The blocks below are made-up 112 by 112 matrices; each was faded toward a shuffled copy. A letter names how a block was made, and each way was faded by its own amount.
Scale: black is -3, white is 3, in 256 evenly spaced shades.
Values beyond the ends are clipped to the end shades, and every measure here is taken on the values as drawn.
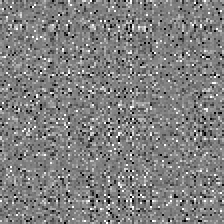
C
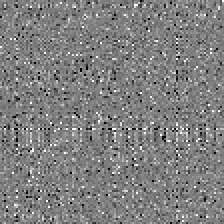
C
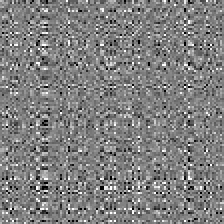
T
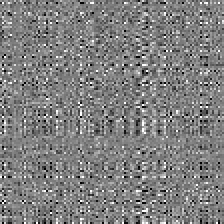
T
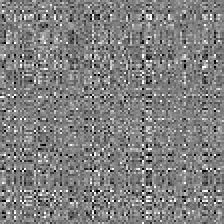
T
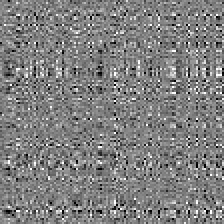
T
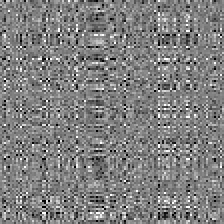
T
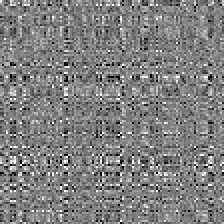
T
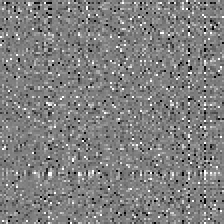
C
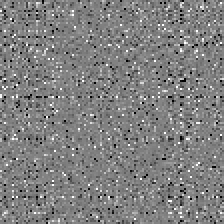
C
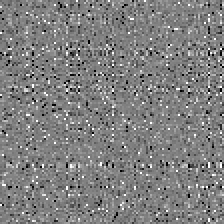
C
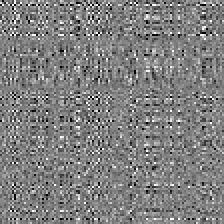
T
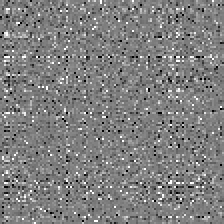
C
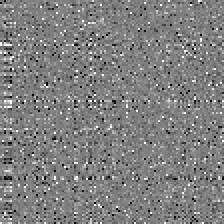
C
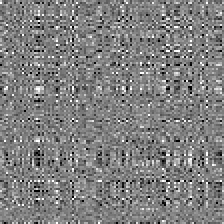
T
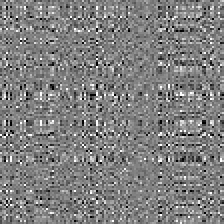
T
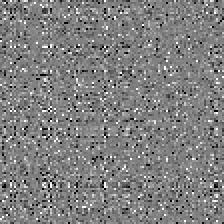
C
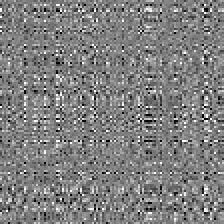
T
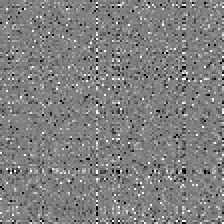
C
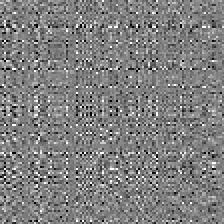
T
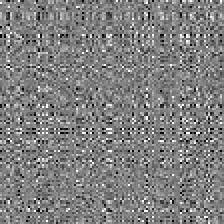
T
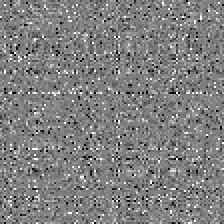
C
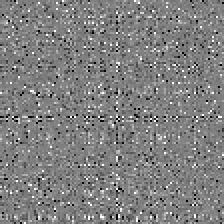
C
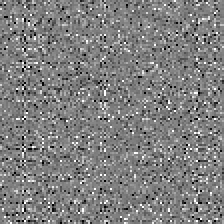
C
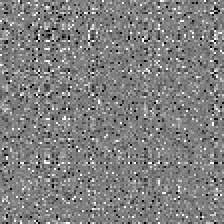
C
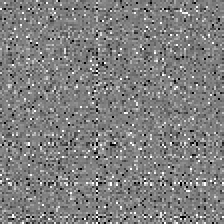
C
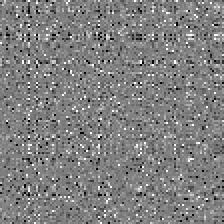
C
